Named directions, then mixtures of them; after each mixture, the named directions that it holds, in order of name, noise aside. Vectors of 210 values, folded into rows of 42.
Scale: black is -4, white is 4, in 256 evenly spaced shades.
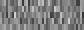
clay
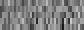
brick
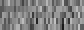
brick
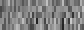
brick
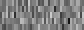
brick, clay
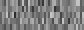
clay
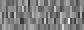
brick, clay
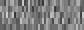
clay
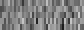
brick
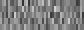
clay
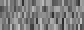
brick, clay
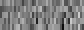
brick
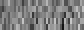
brick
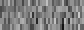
brick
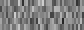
brick, clay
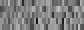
brick, clay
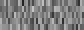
brick, clay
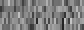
brick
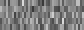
brick, clay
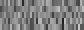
brick, clay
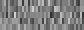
clay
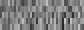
brick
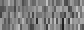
brick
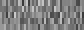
clay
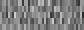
clay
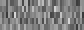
clay
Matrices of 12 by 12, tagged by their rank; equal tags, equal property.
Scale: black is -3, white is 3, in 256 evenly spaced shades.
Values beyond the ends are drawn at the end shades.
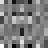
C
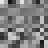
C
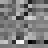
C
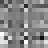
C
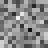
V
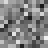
V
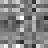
C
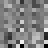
C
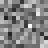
V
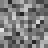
V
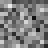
V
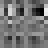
C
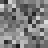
V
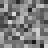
V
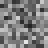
V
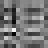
C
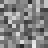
V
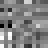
C
